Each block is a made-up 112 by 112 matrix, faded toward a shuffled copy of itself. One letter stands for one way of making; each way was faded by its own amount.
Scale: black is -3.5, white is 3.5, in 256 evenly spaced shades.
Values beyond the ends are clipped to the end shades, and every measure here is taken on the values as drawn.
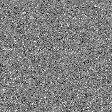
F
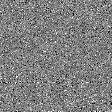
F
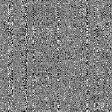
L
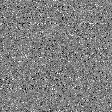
F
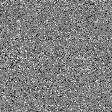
F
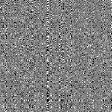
L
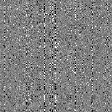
L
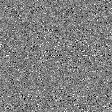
F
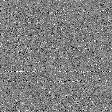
F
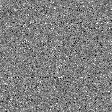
F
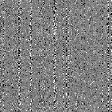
L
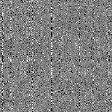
L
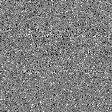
F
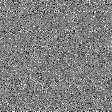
F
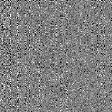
L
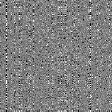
L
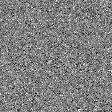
F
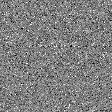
F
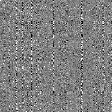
L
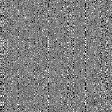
L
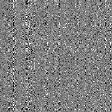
L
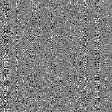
L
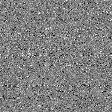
F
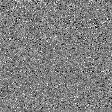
F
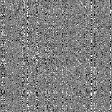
L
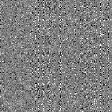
L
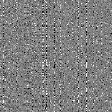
L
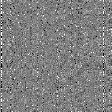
L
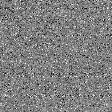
F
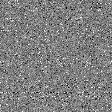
F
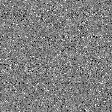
F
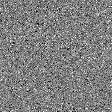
F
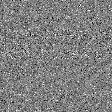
F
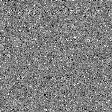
F
